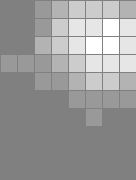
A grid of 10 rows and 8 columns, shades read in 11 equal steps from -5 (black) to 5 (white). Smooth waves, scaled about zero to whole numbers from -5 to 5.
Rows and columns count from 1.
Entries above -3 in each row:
8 8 8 8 8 8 8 8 8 8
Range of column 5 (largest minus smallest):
4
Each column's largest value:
1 1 2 3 4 5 5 4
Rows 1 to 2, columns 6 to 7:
3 3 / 4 5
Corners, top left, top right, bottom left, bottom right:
0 2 0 0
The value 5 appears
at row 2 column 7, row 3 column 6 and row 3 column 7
